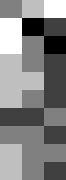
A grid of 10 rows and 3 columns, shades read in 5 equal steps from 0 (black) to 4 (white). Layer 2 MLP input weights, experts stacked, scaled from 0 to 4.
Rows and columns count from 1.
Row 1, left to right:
2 3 4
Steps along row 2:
down up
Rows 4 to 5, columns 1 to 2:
3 2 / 3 3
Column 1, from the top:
2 4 4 3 3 3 1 2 3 3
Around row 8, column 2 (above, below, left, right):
1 2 2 1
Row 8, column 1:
2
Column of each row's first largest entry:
3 1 1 1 1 1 3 1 1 1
